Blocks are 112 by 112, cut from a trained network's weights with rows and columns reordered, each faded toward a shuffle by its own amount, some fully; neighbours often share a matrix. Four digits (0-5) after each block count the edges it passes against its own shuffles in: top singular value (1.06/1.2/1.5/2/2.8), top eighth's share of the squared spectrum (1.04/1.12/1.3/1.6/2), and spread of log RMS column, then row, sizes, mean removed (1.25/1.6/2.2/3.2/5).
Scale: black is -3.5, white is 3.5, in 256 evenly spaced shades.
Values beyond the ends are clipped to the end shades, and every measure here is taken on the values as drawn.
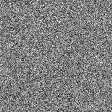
0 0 0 0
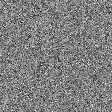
0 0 0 0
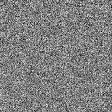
3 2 0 1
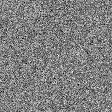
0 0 0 0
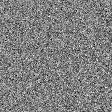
0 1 0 0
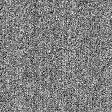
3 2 0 0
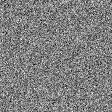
0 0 0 0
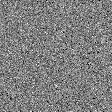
1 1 0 0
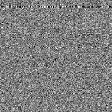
4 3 1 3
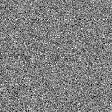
4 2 0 2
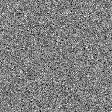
3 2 0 1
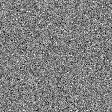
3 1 0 0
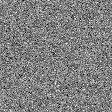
2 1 0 0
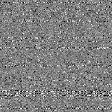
4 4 0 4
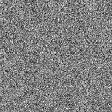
3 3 0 2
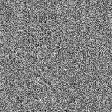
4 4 1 2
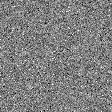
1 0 0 0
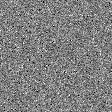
1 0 0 0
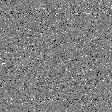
3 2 0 1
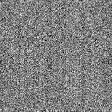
3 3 0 1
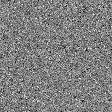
1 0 0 0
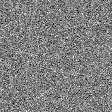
2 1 0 0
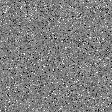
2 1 0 1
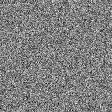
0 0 0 0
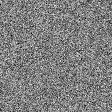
1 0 0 0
